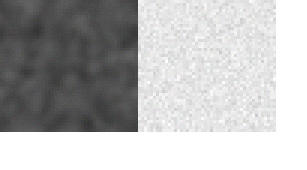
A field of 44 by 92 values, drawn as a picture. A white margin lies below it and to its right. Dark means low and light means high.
The table splits into one row of 2 panels. Panel 1,1: low, blotchy, faint in contrast. Panel 1,2: very high, fine-grained, faint in contrast.
